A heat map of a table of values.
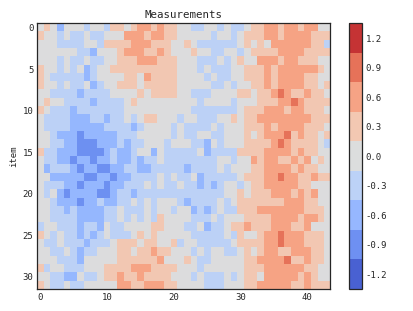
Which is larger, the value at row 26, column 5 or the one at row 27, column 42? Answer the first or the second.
the second
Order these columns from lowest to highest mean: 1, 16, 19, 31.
1, 19, 16, 31
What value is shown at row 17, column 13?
-0.3
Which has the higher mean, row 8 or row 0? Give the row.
0
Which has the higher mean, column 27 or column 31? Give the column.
31
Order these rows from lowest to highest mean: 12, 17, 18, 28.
17, 18, 12, 28
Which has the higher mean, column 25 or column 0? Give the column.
0
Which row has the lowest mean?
17
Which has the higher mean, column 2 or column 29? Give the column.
29
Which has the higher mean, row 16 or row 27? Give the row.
27
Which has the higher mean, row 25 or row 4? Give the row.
4
